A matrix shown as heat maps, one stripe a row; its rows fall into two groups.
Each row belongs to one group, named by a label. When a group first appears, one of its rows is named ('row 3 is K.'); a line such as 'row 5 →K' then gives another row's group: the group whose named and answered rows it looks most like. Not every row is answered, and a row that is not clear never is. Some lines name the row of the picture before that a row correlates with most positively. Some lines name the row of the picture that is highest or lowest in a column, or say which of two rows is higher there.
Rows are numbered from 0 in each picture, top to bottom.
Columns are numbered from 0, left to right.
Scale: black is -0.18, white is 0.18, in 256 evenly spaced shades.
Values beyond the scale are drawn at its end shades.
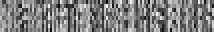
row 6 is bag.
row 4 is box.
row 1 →box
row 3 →bag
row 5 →bag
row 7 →bag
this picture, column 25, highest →4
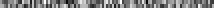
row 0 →box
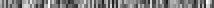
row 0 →box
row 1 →box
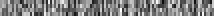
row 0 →bag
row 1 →bag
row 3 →box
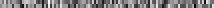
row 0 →box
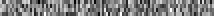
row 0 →box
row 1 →bag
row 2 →bag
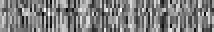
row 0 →bag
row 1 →bag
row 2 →box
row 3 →box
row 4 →bag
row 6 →bag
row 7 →bag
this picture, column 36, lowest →2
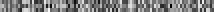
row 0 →box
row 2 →box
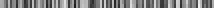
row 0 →bag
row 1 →bag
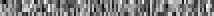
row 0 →box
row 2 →box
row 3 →bag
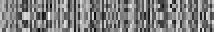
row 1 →bag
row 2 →bag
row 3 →box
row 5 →bag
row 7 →box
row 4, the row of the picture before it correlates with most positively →2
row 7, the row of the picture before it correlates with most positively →2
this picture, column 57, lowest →6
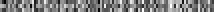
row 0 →box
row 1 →bag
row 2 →box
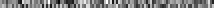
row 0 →box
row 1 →bag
